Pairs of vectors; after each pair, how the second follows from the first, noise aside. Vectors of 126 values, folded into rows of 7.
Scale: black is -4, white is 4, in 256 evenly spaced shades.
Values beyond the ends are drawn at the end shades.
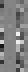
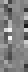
reversed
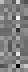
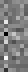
wrapped around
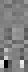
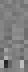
shrunk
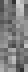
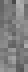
shrunk
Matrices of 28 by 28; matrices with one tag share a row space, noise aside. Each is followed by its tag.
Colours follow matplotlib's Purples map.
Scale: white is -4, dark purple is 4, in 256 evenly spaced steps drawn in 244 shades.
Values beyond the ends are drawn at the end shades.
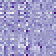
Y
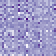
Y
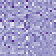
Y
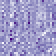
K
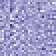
K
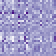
Y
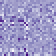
Y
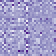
Y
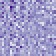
K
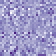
K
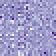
Y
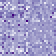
Y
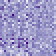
Y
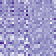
Y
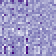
Y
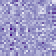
K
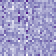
Y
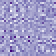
K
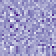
K
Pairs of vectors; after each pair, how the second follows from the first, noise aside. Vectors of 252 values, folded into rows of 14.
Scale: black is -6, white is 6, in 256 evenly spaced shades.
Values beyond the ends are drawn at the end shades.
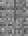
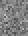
shuffled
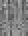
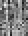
scaled up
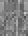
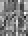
scaled up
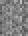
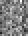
scaled up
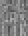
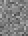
shuffled
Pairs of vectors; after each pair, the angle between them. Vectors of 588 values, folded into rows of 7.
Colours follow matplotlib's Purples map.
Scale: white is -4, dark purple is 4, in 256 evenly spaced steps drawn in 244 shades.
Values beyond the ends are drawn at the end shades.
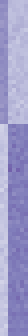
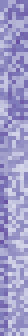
partly opposed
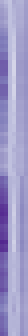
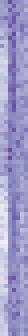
nearly opposite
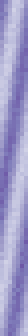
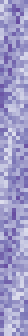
partly opposed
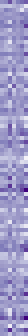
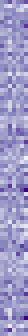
nearly parallel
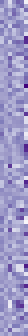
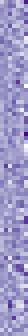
nearly opposite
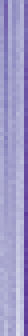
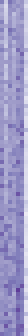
nearly opposite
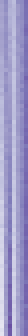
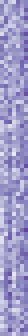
partly aligned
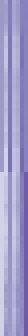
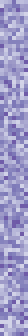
orthogonal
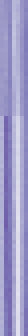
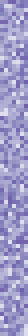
orthogonal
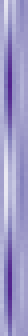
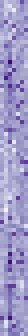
partly aligned
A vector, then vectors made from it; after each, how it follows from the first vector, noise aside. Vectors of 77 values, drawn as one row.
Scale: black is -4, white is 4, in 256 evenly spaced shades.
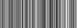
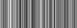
reversed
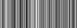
wrapped around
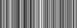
wrapped around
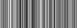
reversed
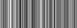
reversed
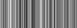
reversed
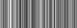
reversed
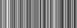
wrapped around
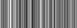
reversed
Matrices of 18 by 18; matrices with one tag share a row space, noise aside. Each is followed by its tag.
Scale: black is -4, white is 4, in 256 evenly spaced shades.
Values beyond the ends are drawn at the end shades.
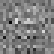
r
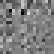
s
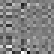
s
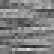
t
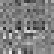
r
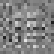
r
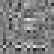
r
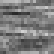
t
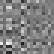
s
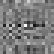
r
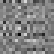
r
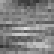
t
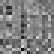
s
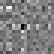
s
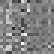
s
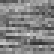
t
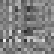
r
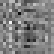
r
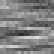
t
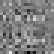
r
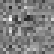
r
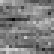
t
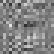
r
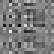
r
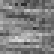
t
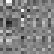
s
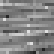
t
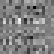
r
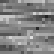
t
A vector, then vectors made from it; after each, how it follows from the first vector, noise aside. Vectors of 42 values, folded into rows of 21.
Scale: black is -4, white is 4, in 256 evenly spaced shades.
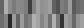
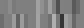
partly zeroed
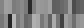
copied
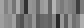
wrapped around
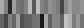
wrapped around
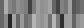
copied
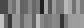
wrapped around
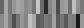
wrapped around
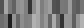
copied
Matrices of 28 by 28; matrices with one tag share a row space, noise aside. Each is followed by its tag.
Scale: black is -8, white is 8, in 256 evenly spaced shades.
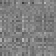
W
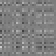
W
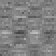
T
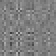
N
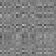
W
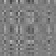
N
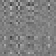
N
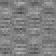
T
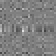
W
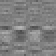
T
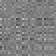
W
